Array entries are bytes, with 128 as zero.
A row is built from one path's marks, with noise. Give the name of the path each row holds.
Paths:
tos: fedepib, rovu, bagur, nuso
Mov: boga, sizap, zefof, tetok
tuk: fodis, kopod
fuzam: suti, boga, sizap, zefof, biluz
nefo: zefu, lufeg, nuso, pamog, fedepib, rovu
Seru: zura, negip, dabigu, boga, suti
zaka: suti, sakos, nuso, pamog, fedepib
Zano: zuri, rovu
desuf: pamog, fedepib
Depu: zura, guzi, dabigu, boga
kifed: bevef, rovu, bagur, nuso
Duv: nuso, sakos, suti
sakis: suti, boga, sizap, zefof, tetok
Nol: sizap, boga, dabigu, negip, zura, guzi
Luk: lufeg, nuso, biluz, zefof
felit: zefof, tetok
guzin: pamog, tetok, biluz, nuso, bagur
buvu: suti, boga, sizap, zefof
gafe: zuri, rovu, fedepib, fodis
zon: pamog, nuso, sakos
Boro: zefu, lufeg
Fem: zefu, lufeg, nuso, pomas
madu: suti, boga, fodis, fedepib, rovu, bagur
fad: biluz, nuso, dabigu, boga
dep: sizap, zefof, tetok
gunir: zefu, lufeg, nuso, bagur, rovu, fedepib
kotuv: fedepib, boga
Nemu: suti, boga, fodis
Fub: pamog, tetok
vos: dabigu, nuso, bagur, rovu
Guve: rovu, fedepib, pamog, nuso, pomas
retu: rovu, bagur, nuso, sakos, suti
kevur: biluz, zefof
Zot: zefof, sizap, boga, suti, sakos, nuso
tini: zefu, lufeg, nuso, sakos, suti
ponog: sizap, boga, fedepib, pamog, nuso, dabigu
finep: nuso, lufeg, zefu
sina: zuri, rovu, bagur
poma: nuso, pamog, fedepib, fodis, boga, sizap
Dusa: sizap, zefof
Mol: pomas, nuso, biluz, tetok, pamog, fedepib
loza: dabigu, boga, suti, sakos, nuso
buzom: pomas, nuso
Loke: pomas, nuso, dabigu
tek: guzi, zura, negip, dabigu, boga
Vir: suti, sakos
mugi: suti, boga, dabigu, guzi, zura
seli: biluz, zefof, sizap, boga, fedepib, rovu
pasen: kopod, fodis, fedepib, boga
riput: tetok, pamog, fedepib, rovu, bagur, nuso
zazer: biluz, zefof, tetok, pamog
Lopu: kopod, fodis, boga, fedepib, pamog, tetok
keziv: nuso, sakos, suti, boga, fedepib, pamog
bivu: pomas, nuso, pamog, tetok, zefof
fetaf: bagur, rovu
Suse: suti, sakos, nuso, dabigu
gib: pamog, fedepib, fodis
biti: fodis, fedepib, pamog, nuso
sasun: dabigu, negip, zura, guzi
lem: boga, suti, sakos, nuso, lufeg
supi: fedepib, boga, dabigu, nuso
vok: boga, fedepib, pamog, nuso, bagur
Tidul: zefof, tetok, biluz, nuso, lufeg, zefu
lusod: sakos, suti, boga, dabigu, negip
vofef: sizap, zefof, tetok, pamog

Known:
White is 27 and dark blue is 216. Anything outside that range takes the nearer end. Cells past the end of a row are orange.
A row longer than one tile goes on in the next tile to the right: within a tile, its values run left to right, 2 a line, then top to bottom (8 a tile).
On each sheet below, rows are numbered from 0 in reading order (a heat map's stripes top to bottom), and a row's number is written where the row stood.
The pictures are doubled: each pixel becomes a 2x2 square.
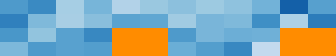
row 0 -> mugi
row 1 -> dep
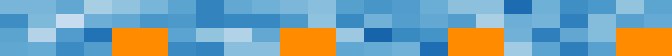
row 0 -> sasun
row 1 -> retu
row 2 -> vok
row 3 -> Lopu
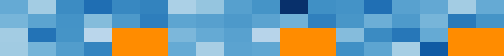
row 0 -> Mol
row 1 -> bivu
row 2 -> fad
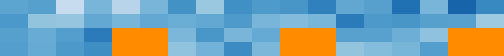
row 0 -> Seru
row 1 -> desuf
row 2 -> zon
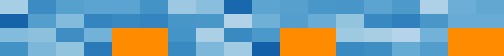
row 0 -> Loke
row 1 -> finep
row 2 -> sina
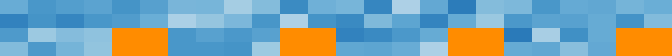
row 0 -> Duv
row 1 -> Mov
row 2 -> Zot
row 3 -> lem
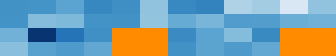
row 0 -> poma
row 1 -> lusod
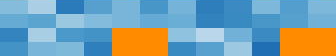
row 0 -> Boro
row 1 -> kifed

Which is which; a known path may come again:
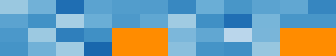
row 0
finep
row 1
gafe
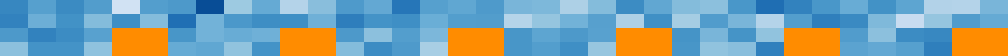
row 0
pasen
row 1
loza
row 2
tuk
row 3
Mov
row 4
Tidul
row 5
Depu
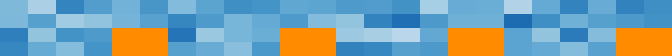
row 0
Boro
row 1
tini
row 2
sina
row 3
buzom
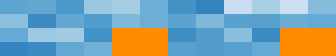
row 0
fetaf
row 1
lusod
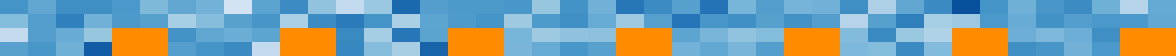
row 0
guzin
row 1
sakis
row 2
Fem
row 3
Fub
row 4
Suse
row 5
zazer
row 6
tos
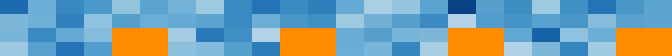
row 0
Lopu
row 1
Mol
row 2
vofef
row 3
gib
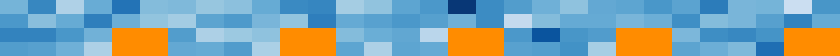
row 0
Zot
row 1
felit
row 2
bivu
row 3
seli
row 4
supi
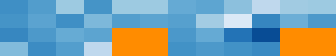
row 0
Nemu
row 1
Nol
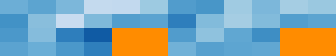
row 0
tek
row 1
mugi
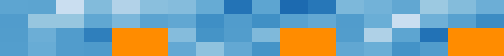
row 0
Seru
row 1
Guve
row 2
sasun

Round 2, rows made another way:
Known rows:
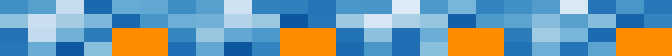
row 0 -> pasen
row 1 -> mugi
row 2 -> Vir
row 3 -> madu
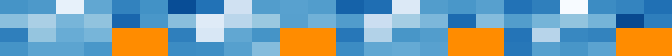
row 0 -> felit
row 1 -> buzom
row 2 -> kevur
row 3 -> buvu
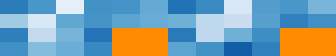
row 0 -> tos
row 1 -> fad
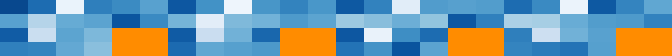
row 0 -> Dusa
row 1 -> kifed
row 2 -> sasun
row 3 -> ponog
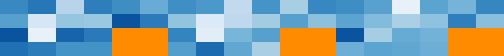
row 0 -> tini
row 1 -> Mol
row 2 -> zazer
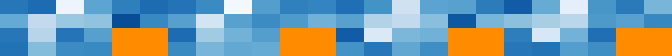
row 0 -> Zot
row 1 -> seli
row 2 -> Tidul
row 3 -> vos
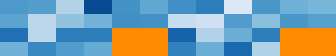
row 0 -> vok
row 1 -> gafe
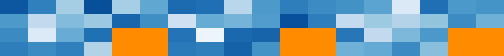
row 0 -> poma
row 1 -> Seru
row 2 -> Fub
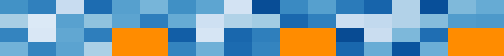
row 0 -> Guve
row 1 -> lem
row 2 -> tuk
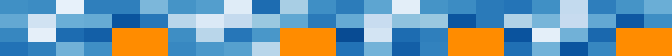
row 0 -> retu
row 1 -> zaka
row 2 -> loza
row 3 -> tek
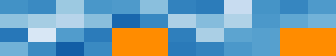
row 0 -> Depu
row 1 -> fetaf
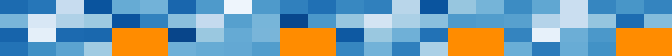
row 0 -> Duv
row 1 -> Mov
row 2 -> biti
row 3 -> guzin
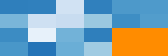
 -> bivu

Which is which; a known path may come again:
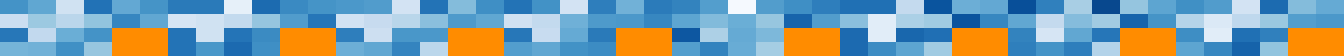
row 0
Fub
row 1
Suse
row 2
desuf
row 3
supi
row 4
vofef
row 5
Duv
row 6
poma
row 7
zon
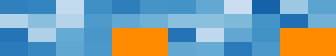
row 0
fetaf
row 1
kotuv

